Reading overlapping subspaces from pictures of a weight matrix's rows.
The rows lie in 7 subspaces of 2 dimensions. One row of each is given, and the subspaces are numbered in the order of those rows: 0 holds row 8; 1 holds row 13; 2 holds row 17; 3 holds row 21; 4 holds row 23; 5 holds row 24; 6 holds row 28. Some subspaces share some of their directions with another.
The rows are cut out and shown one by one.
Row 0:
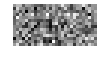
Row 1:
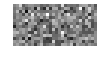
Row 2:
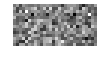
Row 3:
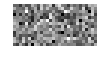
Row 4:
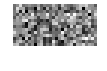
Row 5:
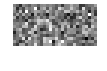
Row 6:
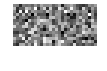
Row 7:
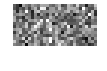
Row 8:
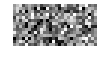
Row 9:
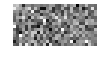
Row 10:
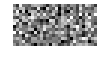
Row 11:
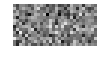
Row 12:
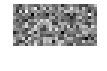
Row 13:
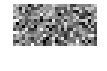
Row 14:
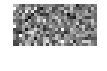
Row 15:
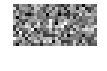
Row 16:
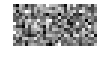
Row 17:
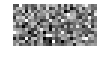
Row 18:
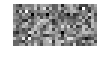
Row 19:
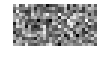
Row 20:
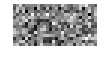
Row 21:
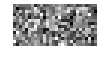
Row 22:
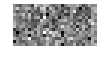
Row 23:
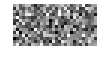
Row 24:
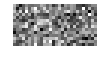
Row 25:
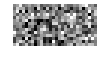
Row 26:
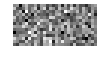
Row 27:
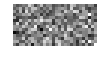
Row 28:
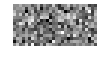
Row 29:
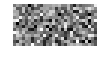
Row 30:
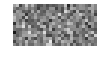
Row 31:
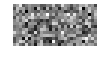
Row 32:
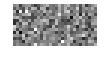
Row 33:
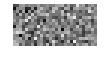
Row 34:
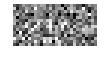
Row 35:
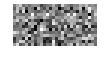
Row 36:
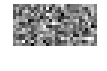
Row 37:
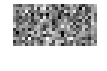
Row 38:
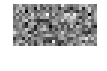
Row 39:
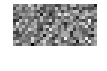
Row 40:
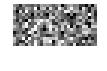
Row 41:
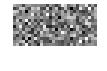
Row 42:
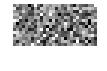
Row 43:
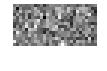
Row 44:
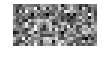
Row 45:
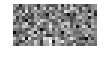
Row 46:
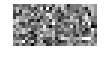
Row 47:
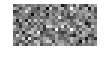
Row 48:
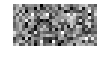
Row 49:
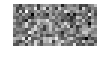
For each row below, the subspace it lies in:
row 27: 1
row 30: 2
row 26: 2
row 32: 4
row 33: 0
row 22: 3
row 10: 4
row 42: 1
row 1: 3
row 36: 6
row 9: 0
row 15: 4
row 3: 6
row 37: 3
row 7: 0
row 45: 2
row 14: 0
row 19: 2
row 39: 1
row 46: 6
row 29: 1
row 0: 4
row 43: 3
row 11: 4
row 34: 4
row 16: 2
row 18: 3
